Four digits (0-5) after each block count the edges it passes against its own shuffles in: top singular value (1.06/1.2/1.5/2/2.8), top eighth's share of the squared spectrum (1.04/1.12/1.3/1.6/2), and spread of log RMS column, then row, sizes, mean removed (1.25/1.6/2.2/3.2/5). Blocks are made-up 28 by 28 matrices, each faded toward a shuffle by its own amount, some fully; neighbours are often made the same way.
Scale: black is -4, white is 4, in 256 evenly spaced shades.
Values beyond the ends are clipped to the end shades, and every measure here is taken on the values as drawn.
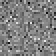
0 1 0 0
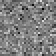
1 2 0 0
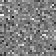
2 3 0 0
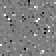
0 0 0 0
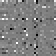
3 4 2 1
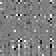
4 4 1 2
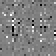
3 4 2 2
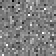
0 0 0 0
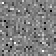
0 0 0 0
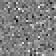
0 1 0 0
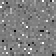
0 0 0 0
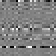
4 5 0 3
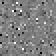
1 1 0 0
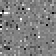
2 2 0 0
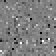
1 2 0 1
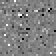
2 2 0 1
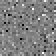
2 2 1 0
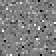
0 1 0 0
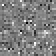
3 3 1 1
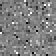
2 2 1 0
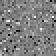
1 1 0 0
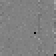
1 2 1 0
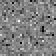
1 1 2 0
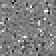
0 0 0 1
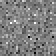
1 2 0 0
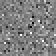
0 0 0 0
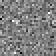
0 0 0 1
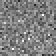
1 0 0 0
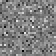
1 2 0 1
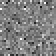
1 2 0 1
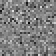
1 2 0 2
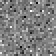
1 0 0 0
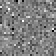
0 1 1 0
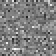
1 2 0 2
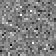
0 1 0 0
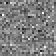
0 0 0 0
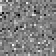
0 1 0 0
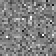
0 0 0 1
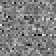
1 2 0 2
